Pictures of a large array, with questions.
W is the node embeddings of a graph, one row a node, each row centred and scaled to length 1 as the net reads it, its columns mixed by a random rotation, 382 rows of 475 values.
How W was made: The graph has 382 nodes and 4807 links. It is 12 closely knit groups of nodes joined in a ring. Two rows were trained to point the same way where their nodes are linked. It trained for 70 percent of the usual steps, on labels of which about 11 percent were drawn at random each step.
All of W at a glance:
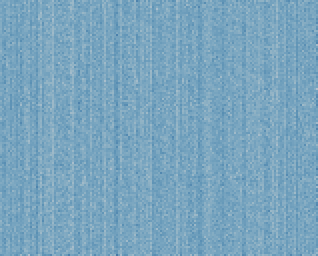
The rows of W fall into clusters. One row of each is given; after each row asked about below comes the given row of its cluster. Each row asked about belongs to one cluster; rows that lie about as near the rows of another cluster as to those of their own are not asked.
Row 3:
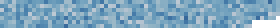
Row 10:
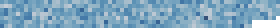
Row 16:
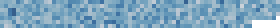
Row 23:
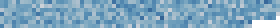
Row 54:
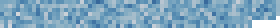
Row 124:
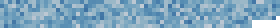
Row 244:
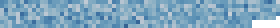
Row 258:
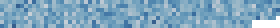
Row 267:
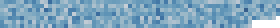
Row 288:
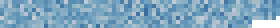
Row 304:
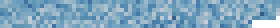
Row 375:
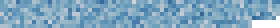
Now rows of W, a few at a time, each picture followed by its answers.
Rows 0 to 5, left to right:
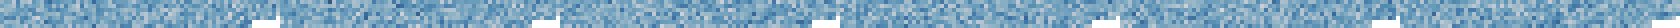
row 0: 23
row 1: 23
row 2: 23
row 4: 54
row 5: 267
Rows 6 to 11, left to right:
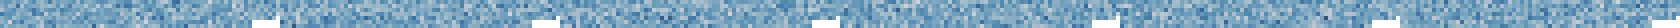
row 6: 23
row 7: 244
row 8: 244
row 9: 10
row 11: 288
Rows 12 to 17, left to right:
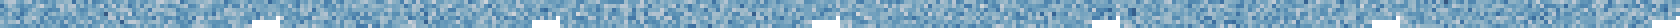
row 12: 3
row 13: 288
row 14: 54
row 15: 54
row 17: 288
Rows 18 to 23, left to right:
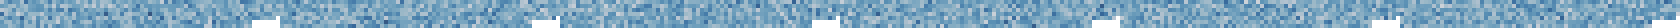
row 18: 267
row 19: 16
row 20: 258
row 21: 304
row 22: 288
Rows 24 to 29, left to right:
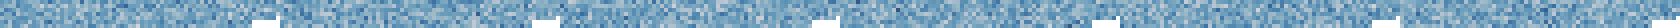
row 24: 23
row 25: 10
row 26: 3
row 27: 124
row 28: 258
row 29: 288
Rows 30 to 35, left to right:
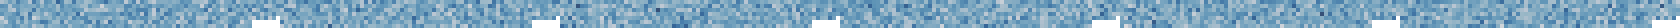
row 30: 288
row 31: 375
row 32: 258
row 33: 304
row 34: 375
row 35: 16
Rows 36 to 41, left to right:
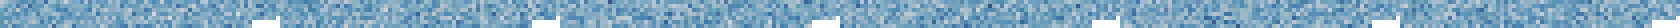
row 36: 304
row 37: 304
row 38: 267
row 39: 258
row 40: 16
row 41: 10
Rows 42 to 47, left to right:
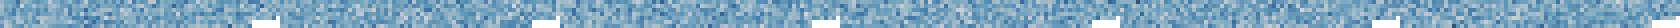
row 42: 16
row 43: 23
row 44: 375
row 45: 3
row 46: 124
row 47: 267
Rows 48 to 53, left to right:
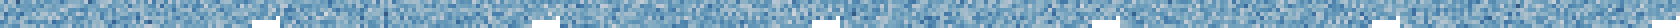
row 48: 124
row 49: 10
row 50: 258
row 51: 16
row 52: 23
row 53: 16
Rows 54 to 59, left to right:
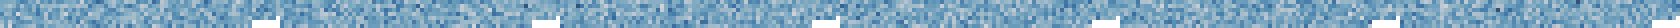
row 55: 10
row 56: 258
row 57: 3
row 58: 23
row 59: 258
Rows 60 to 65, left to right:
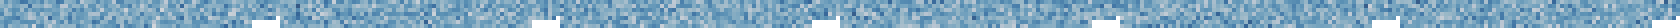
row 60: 54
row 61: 288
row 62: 3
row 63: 375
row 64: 244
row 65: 124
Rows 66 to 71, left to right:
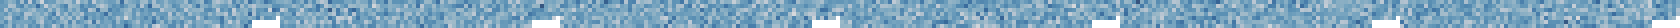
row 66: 258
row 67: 267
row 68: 288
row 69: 23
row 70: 124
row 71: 304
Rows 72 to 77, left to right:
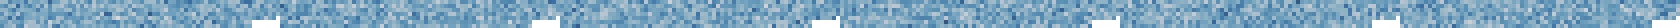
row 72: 267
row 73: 3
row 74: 124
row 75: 16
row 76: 258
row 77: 304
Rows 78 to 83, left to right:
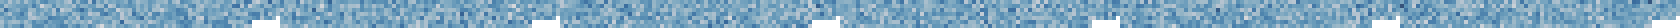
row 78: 3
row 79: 23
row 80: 304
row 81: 288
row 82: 258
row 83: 3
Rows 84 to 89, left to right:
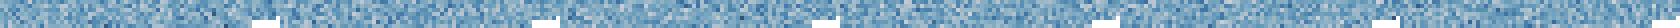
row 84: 54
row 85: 375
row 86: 54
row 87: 3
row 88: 124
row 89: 258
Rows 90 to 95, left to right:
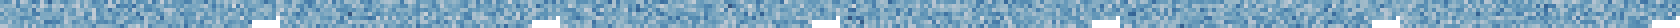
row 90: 23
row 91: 304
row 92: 375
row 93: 267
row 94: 16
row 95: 288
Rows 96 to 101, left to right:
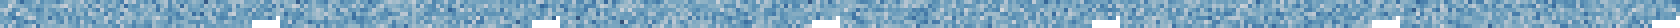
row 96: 54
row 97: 124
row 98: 3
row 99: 54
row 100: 267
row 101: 124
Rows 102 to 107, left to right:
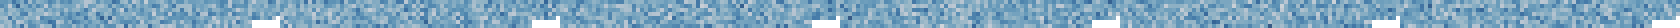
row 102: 244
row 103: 288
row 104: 54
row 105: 3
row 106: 54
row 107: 10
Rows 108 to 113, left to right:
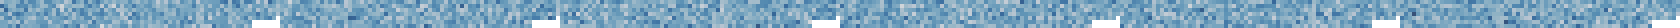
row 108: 3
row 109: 54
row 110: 54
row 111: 3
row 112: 10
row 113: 16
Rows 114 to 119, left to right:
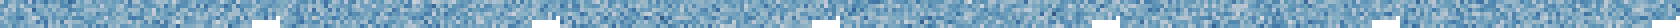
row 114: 288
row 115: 288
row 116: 244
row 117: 16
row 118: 267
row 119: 124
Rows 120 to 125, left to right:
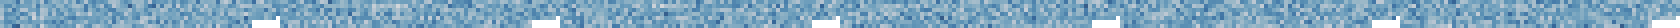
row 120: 124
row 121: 267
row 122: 267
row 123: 244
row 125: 267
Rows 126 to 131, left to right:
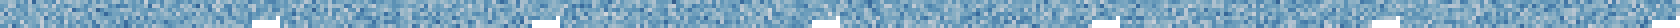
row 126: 258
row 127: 16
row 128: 10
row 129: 304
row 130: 267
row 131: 23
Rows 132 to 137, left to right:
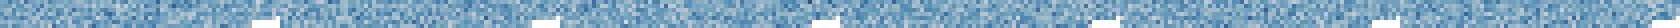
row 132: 267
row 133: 267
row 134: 3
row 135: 304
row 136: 288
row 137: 304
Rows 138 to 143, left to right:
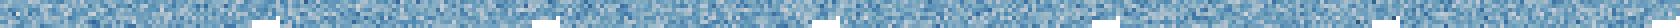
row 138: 54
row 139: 244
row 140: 304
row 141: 304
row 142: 124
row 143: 10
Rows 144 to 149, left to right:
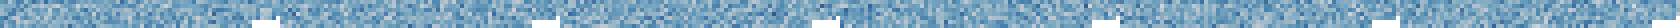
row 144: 16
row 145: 54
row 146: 16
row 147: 10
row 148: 23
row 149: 23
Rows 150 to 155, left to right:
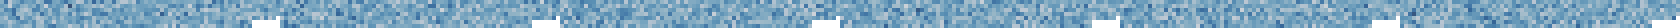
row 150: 375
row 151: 124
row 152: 304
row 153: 10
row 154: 10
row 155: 16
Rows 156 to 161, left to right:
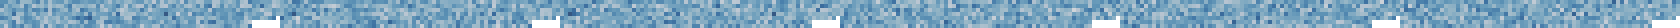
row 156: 16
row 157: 16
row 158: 16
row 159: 10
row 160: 124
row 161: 375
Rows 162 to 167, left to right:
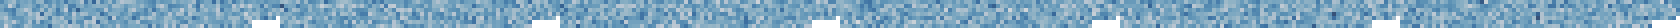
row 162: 375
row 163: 3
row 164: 3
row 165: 304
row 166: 304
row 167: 124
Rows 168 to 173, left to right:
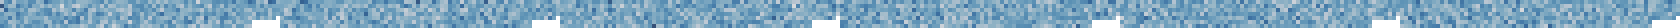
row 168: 3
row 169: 54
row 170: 23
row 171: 3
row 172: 288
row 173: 244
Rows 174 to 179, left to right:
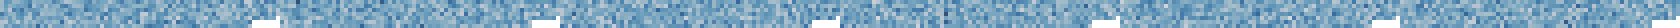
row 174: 304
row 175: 375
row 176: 258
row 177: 10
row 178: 304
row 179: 304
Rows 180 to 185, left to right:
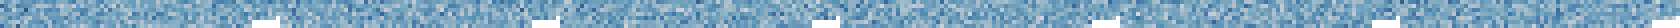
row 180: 3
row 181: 375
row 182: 304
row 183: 3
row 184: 54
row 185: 267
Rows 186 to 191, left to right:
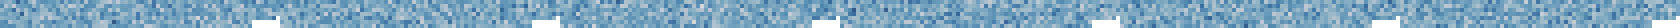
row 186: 124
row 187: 244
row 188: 54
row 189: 16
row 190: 244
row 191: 304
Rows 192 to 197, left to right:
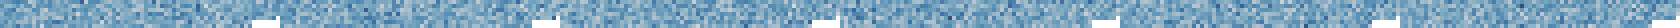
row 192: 124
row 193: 16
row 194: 23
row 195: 375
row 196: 23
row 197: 23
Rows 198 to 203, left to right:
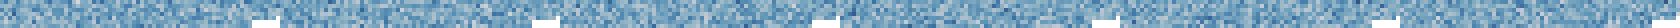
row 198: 375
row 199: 10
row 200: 23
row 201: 16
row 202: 16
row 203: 23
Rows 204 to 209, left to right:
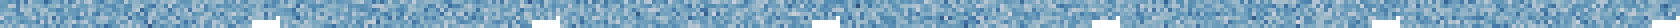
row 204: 288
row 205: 375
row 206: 288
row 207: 244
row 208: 288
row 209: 288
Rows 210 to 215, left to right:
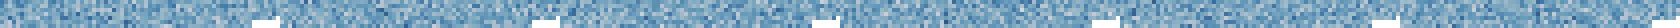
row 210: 244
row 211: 258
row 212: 16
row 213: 10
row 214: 16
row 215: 304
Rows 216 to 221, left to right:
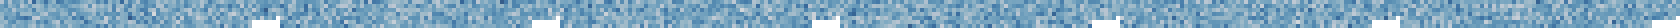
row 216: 288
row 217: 3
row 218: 10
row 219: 16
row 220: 288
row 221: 267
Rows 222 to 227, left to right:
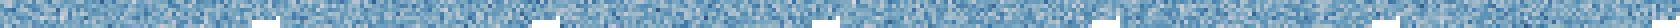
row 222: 375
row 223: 23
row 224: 258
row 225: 23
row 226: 3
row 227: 258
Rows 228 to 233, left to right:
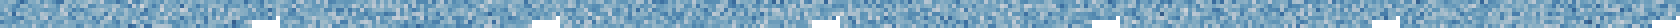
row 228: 54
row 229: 267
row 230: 375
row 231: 244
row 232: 375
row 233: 124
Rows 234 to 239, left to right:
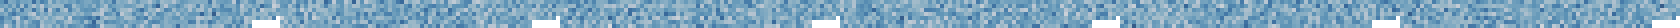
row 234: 16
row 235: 288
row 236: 267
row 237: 304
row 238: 258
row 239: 16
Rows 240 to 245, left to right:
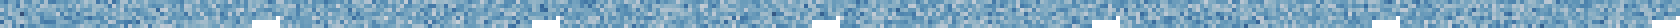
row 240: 244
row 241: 288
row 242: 304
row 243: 124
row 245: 267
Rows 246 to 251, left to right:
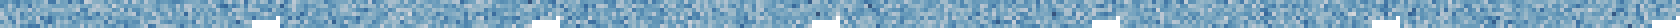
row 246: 244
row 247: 3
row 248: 3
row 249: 304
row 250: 288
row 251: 16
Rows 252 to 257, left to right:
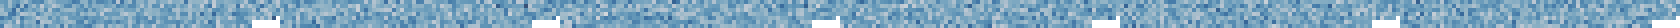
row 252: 16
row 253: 244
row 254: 244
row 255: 54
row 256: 258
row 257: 124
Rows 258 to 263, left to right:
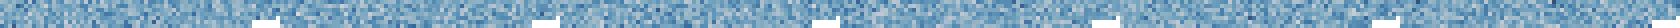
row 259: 54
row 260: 258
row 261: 124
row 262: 288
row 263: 124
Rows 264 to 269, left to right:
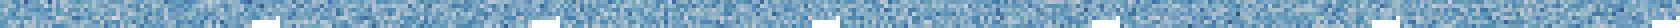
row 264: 267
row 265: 267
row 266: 10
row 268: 16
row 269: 16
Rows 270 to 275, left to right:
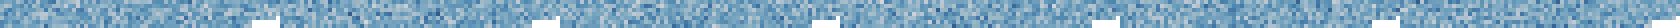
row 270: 10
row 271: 267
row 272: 258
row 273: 258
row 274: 258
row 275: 267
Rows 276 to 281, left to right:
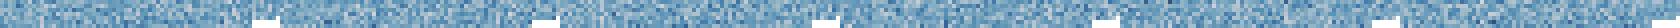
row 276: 258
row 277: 23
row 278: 258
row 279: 10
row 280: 267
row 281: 54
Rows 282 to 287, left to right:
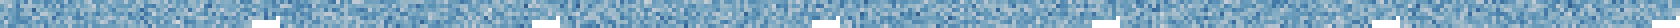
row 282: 288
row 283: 10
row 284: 244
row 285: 244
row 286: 124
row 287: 375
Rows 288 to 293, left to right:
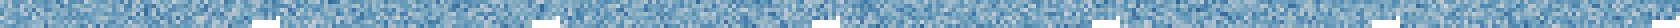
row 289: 267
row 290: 304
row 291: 304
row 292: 375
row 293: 258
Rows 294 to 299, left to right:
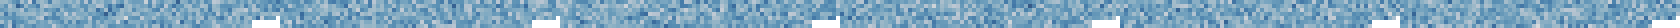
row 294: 258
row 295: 244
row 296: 54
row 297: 267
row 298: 10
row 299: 23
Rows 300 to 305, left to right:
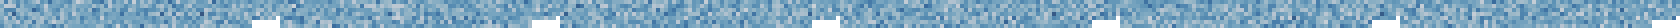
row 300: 375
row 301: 267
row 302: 258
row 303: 304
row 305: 375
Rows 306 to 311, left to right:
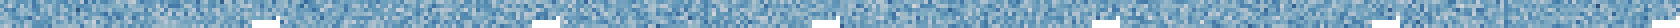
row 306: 375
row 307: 304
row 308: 288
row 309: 258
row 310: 54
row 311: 10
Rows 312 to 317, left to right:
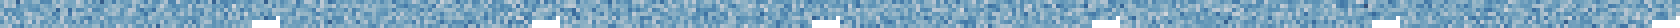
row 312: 375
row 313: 23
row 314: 375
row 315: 244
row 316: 244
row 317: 304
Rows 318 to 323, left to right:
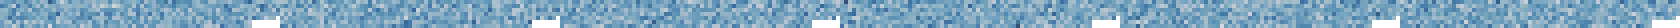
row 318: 267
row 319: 258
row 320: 16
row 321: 16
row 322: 3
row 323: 3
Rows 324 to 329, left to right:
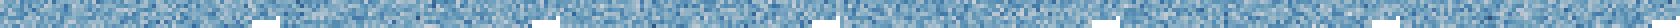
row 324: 304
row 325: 124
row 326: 23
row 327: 375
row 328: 10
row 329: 16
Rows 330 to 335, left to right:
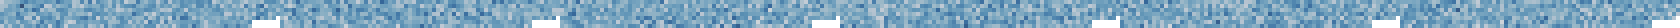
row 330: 304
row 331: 375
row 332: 16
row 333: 258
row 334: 267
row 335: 10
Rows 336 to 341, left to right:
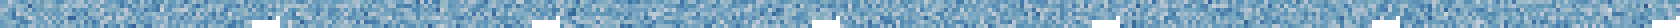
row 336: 54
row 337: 54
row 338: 16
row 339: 244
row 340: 258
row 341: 10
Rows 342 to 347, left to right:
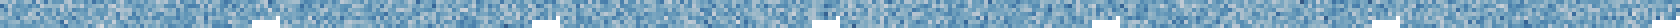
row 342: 3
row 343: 304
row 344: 288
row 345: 258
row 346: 3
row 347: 258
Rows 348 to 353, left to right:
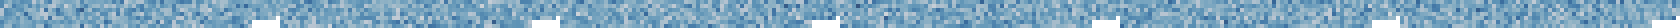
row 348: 10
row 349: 267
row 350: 54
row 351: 258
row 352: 10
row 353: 375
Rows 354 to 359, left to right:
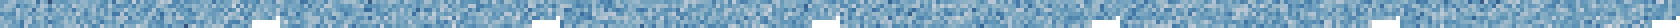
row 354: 23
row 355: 304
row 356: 10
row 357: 267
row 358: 267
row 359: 124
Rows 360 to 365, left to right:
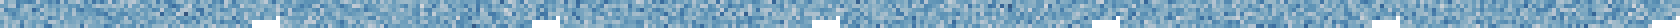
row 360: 375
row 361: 304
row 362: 375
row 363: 124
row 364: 267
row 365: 23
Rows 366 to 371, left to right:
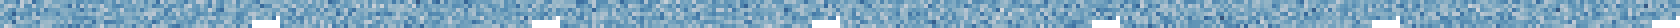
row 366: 16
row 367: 267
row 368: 124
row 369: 54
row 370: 244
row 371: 244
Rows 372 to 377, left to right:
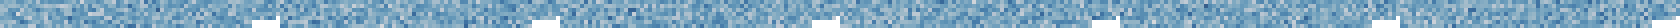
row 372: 54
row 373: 3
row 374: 267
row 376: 304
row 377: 267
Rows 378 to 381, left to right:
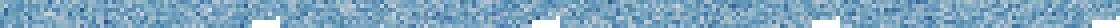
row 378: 10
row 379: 3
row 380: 267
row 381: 16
